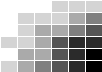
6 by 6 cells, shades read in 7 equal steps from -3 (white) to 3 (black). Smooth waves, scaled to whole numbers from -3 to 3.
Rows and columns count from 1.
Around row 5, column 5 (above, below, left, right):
2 2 1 3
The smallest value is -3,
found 6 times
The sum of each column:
-16 -11 -8 -2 3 7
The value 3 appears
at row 5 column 6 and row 6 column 6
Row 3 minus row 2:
0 0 1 1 1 1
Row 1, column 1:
-3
